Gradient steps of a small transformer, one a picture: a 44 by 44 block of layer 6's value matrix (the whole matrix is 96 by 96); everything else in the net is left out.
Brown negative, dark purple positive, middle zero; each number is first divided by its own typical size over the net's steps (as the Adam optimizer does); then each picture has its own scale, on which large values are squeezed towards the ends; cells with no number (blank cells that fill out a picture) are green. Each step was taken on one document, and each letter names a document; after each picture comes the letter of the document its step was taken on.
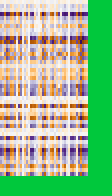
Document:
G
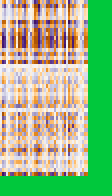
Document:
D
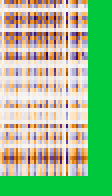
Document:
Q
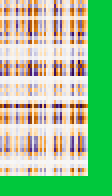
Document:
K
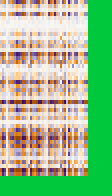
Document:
D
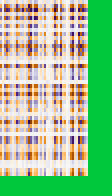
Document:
K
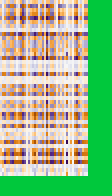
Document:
Q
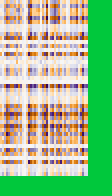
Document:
Q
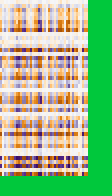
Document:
D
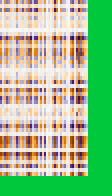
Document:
K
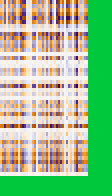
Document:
Q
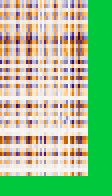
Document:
K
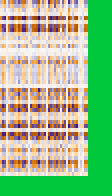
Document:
D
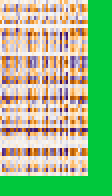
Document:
G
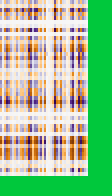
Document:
K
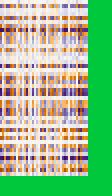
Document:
G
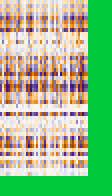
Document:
G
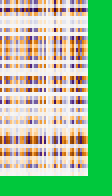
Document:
K
